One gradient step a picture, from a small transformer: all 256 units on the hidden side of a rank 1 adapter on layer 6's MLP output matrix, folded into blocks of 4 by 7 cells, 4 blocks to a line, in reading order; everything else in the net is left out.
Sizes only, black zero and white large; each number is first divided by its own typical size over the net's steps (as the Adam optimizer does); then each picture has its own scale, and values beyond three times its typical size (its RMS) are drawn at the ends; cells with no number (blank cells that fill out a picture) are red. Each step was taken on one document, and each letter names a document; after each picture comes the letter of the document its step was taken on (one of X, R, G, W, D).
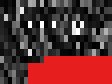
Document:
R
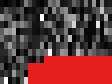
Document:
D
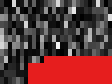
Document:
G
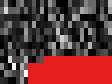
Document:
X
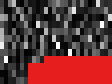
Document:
G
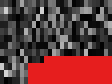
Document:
X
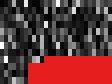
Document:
G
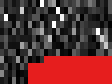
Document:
R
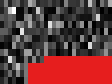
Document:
X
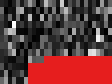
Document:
D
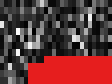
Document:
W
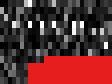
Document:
R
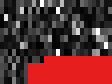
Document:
R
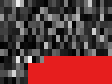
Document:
X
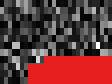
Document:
X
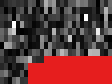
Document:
D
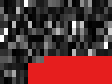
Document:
R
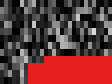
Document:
X
